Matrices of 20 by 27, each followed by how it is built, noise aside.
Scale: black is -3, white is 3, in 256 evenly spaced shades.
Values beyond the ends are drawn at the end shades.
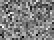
noise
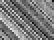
Toeplitz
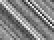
Toeplitz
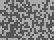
noise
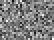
noise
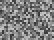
noise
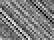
Toeplitz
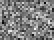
noise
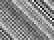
Toeplitz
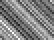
Toeplitz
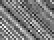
Toeplitz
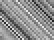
Toeplitz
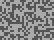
noise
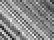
Toeplitz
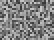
noise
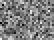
noise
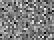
noise
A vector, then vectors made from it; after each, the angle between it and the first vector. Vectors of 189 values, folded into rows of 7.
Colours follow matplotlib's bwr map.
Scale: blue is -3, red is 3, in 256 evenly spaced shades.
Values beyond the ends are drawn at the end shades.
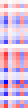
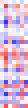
nearly parallel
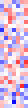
orthogonal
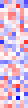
orthogonal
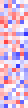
partly opposed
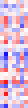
nearly opposite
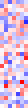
partly aligned
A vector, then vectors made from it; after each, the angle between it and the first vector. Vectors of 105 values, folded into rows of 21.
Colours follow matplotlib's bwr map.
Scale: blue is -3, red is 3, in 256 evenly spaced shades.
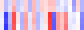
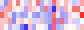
partly opposed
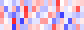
orthogonal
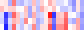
nearly parallel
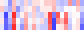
nearly parallel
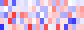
orthogonal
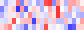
orthogonal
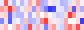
orthogonal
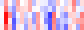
nearly opposite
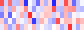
orthogonal
